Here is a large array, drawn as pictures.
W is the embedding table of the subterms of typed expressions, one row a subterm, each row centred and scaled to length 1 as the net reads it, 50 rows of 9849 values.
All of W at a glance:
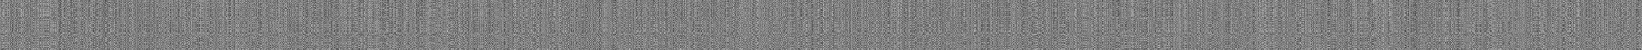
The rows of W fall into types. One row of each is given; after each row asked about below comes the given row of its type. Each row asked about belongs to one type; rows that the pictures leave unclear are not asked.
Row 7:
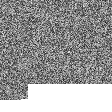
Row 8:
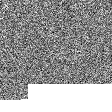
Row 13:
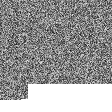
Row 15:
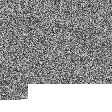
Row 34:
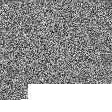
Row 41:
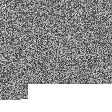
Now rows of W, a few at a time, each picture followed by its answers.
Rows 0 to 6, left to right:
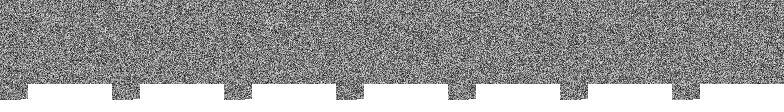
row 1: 8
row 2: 34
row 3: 15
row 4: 41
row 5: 13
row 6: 41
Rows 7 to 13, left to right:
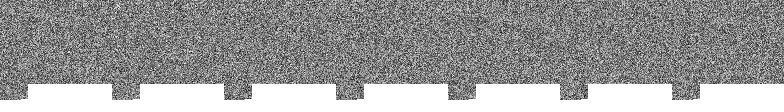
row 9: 15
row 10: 8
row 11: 15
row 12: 13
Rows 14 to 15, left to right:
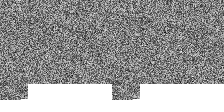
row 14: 15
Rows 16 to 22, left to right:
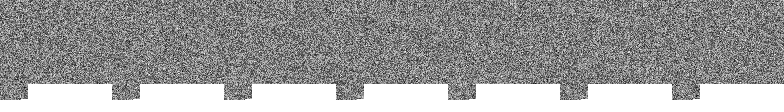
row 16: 8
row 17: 7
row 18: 13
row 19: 15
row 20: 13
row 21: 7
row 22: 41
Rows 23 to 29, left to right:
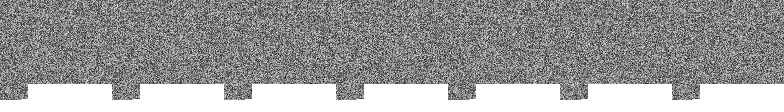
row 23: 7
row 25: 41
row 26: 41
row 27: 7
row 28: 13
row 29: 41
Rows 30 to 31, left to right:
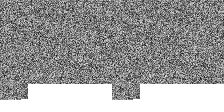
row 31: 8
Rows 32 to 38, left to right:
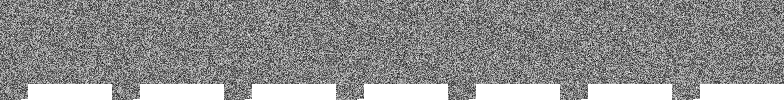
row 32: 7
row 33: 7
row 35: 8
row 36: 15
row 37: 7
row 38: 13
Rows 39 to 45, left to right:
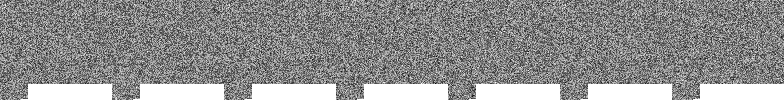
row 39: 41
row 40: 13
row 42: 8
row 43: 41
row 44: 41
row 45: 13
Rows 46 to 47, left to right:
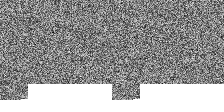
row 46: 15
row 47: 13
